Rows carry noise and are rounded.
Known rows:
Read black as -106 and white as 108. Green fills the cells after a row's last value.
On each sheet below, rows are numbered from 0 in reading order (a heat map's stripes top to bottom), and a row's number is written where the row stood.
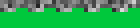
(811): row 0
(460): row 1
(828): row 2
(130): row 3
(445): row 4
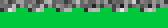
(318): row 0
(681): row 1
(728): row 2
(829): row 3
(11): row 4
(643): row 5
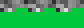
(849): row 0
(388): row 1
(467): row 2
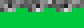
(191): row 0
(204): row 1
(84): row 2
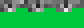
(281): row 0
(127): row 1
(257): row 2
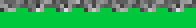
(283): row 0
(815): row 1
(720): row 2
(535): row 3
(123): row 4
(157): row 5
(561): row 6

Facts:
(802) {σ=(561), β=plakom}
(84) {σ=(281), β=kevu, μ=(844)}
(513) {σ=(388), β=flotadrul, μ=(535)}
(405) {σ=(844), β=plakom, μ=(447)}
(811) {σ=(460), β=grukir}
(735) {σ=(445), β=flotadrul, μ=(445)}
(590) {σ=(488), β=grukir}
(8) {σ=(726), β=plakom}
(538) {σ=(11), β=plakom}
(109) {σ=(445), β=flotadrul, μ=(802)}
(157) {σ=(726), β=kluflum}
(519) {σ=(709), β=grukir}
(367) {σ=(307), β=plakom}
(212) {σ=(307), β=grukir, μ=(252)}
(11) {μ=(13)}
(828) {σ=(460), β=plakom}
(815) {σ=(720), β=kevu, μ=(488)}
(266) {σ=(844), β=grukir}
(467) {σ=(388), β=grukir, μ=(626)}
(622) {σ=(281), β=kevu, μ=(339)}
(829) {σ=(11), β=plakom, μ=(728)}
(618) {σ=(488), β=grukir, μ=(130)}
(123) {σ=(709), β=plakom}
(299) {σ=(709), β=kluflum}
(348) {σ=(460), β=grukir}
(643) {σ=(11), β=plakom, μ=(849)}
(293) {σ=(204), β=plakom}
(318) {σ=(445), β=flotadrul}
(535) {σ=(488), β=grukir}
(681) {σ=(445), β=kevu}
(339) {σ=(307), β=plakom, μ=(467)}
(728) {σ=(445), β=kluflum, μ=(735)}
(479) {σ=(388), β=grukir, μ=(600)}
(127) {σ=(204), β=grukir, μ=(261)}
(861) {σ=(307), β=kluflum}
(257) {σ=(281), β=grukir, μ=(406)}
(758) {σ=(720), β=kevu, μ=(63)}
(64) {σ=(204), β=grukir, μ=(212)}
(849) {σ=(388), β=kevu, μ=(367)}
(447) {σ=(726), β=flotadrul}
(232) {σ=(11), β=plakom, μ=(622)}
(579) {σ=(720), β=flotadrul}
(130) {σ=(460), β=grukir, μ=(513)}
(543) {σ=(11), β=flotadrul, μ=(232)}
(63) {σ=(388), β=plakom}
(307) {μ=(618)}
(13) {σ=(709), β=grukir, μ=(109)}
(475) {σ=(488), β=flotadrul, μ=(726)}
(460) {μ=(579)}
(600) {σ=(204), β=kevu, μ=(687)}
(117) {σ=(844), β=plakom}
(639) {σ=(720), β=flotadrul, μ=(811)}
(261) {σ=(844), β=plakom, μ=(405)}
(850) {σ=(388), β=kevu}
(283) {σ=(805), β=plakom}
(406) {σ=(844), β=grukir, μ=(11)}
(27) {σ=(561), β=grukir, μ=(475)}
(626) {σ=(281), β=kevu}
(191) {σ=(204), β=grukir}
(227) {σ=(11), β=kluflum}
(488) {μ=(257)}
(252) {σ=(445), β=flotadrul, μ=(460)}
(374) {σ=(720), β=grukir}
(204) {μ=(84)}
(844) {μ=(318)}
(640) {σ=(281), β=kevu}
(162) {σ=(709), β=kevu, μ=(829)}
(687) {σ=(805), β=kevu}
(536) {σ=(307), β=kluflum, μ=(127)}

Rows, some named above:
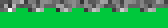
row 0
(488)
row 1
(447)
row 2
(63)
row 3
(626)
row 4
(447)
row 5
(687)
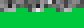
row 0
(212)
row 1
(11)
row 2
(579)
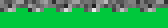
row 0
(758)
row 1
(850)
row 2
(84)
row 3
(844)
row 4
(475)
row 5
(600)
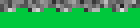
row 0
(639)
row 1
(513)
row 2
(850)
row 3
(728)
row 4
(204)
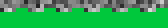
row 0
(513)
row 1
(460)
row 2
(479)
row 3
(339)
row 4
(162)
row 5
(445)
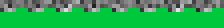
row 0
(27)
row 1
(162)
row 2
(622)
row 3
(127)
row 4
(63)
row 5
(538)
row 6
(307)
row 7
(735)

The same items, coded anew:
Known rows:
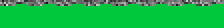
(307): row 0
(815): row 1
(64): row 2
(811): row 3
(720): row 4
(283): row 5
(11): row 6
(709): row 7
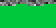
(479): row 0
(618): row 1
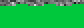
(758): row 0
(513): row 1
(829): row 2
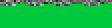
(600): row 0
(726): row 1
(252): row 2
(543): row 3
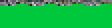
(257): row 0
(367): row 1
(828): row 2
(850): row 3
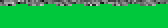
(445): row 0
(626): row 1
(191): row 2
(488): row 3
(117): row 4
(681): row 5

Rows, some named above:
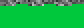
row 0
(815)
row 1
(318)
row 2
(447)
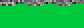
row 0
(460)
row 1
(162)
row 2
(815)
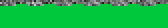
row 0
(475)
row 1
(844)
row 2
(815)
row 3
(735)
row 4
(162)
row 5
(109)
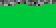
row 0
(728)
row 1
(639)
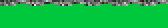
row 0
(63)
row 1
(307)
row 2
(388)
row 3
(339)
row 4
(63)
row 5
(63)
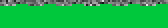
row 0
(84)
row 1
(815)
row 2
(130)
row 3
(204)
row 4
(467)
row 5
(849)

